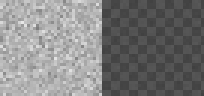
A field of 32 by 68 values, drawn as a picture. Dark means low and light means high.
The table splits into one row of 2 panels. Panel 1,1: high, fine-grained. Panel 1,2: low, checkered, faint in contrast.
